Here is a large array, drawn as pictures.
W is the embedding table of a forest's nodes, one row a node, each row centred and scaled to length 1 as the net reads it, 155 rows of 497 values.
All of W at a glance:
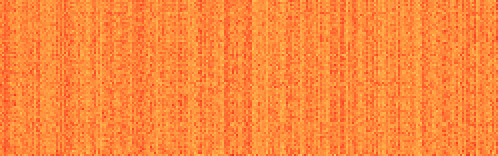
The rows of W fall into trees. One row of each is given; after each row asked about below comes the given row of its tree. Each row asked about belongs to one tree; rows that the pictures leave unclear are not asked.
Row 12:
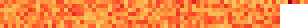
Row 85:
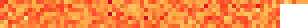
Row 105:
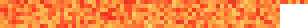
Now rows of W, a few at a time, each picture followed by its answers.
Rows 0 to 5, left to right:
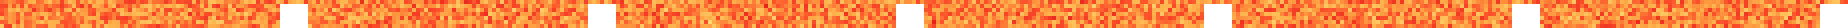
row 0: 105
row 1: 105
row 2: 12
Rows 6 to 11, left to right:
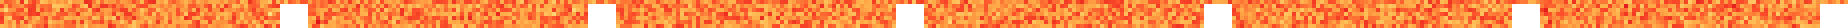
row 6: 12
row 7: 105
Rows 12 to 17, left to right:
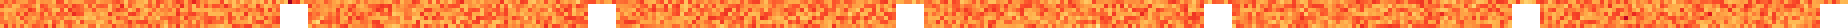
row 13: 12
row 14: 105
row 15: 12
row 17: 85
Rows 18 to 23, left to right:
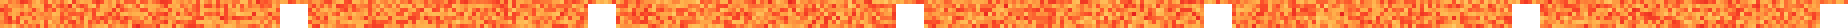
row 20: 12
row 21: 105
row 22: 12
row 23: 105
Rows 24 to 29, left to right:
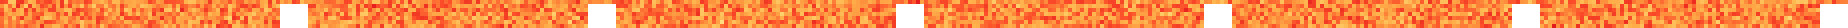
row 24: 85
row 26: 12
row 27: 105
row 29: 12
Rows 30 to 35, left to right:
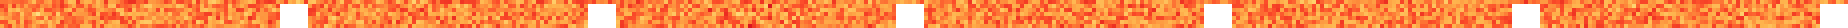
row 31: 105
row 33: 105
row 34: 12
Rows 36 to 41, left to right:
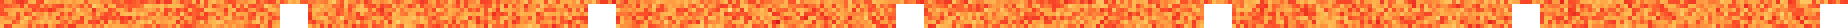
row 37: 12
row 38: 12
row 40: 12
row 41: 12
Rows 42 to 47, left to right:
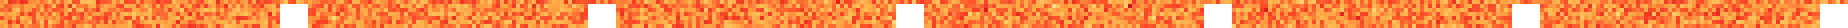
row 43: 105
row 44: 105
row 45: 85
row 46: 12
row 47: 105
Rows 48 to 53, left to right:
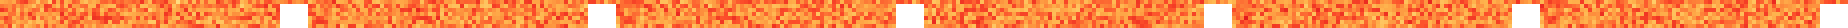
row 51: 85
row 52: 105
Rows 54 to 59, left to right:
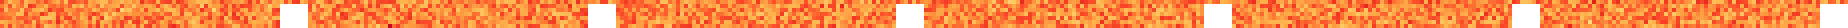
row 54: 85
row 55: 85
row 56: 105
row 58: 105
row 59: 105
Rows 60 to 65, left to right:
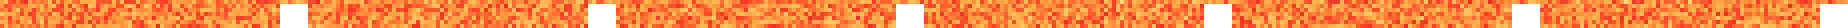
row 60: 105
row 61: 12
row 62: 105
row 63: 12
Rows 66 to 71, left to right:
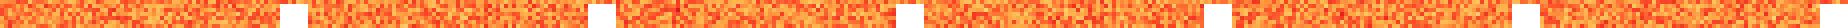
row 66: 105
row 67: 12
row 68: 85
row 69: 12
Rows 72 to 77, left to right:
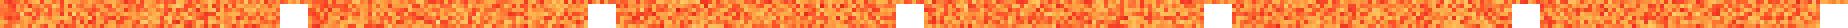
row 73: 105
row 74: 12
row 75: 105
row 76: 12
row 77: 105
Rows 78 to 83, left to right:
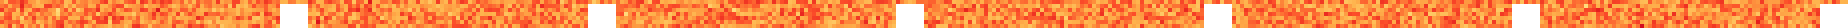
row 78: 105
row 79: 85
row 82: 85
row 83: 85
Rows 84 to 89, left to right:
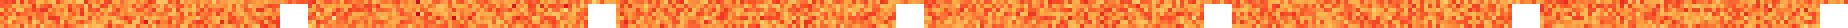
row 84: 12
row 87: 105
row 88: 12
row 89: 105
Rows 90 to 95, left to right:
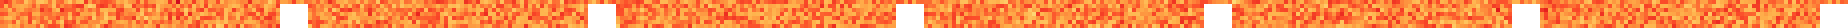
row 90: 12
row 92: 105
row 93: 12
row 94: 105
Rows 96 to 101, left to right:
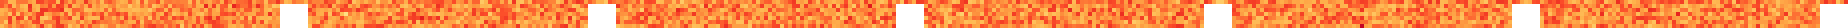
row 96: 85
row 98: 12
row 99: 105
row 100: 105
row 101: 105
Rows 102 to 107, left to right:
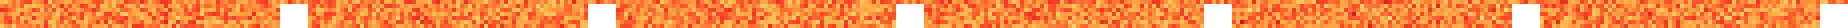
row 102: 105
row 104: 105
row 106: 12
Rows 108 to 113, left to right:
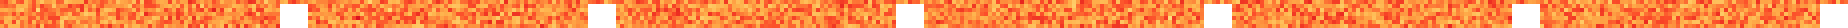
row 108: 12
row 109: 105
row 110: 85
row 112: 105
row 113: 105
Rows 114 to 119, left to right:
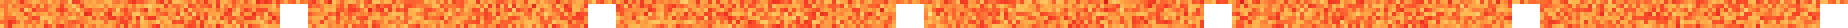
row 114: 105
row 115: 12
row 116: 105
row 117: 85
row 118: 105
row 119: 105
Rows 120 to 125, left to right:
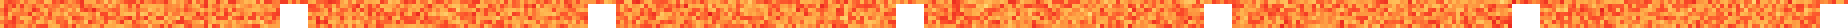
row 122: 85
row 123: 12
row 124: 12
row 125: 12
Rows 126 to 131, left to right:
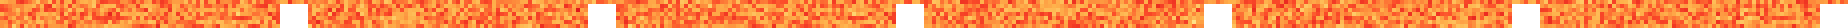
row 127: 12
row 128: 105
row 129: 85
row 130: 105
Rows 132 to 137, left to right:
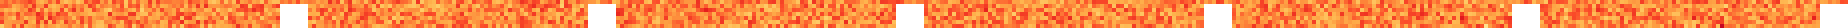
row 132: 12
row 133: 85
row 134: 105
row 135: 85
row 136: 12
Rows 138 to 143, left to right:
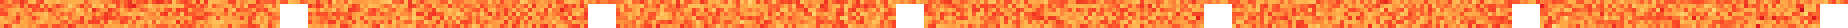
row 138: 105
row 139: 12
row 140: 85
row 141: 105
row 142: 12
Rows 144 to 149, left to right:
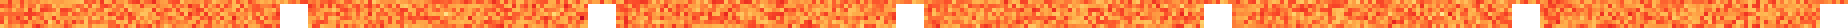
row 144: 12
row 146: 105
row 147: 105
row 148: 12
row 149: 105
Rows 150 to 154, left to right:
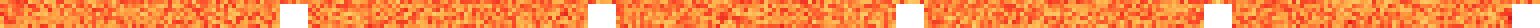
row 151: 105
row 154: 85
